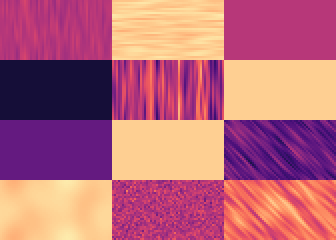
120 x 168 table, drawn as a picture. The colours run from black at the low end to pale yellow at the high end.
The table splits into 4 rows of 3 panels. Panel 1,1: middling, streaked downward, faint in contrast. Panel 1,2: very high, streaked across, faint in contrast. Panel 1,3: middling, flat. Panel 2,1: very low, flat. Panel 2,2: middling, streaked downward, strong in contrast. Panel 2,3: very high, flat. Panel 3,1: low, flat. Panel 3,2: very high, flat. Panel 3,3: low, slanting down to the right. Panel 4,1: very high, smooth, faint in contrast. Panel 4,2: middling, fine-grained. Panel 4,3: high, slanting down to the right.
